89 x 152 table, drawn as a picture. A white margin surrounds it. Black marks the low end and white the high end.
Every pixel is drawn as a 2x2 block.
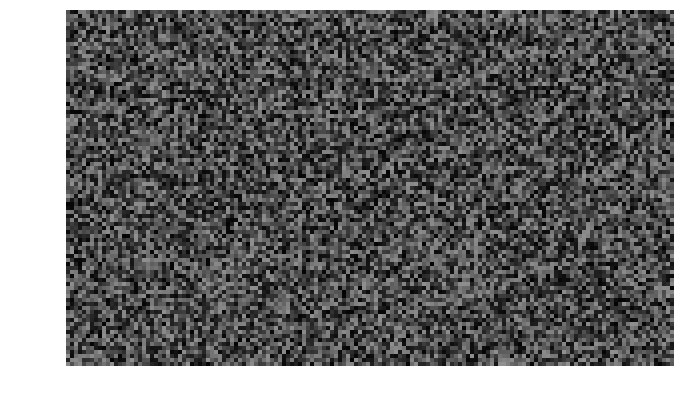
The texture is fine-grained noise. No single row or column stands out from its neighbours. No overall slope runs across the table. The histogram is flat. On average the colour sits 30% of the way up the scale.
